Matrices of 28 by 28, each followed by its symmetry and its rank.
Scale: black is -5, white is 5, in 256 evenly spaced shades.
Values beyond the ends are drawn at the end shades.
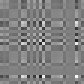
symmetric, rank one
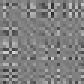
antisymmetric, rank two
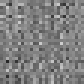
neither, rank three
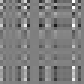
neither, rank one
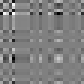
symmetric, rank one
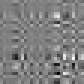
antisymmetric, rank two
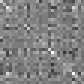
symmetric, rank five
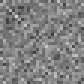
symmetric, full rank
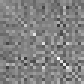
symmetric, rank five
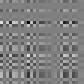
neither, rank one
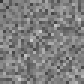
symmetric, full rank
